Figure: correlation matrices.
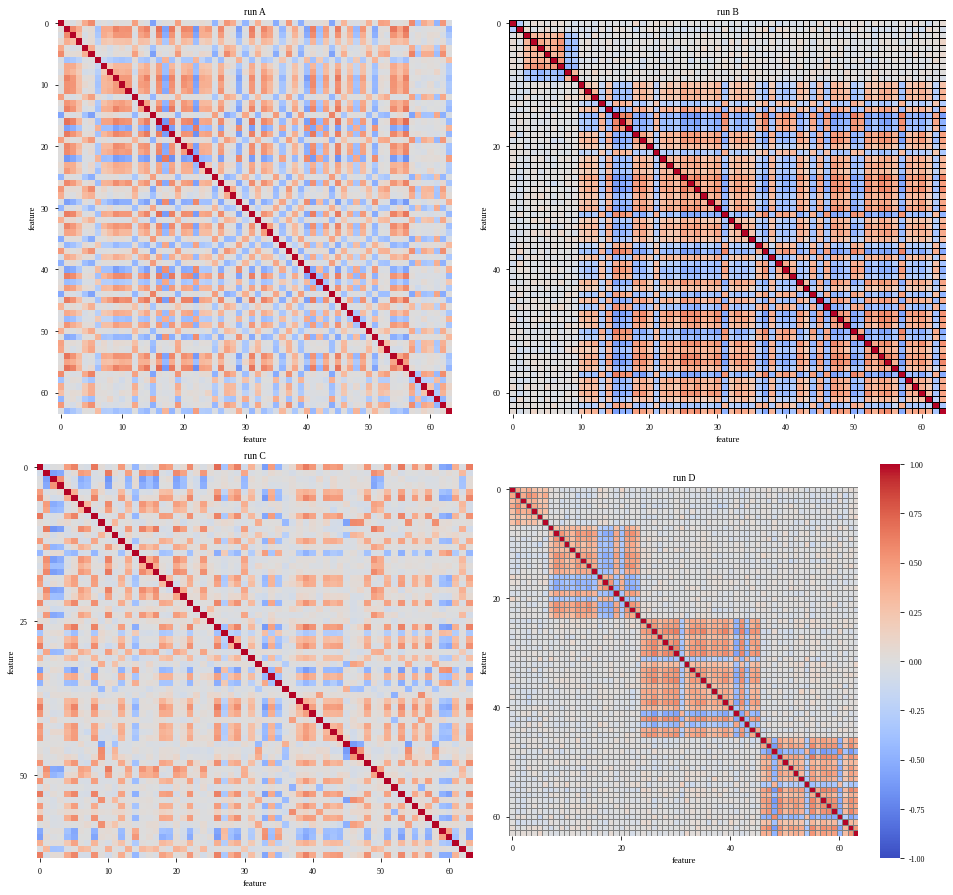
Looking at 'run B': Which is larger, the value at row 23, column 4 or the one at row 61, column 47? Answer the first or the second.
the second
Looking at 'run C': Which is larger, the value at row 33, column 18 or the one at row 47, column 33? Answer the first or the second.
the second
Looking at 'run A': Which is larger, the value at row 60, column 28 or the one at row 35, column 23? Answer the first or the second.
the first
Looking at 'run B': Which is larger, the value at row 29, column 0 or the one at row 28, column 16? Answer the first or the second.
the first
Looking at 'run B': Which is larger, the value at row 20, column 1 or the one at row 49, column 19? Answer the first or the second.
the second
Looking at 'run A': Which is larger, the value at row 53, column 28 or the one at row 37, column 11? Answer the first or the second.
the first
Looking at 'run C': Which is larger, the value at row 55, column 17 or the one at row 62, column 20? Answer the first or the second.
the second
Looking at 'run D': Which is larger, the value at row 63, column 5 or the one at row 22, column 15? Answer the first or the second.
the second
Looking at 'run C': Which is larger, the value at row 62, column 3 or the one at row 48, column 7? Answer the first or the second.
the second
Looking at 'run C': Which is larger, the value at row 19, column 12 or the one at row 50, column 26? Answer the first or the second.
the first
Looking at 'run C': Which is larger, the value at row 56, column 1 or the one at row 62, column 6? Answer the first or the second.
the second
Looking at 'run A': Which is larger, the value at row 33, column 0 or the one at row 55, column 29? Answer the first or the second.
the first
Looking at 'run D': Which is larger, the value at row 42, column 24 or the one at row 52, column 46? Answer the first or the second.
the first
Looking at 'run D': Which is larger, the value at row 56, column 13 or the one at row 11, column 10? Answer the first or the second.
the second
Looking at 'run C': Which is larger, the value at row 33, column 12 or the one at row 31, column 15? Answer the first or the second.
the second
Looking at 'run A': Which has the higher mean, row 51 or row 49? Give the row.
49
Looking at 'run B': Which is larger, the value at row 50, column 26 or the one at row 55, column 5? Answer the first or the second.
the second
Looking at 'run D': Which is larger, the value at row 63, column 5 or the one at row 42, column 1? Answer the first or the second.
the first
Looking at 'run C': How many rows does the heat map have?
64
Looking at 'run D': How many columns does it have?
64
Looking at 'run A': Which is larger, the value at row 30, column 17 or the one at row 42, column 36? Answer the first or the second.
the second
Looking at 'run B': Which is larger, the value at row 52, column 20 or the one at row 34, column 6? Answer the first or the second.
the first
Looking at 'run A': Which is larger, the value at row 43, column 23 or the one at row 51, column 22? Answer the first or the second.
the second
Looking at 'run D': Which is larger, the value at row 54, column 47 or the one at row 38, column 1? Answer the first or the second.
the second
